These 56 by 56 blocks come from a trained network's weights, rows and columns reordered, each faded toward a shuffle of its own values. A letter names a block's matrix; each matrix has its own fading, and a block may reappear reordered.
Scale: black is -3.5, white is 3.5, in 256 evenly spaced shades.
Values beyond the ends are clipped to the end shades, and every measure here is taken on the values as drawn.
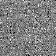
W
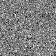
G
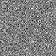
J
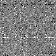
W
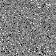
G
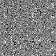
W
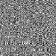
J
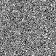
G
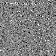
G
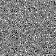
W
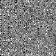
W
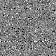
G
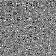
G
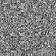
J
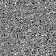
G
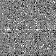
W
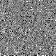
G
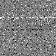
W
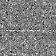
W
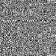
J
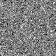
G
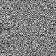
J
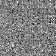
W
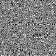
G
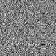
J
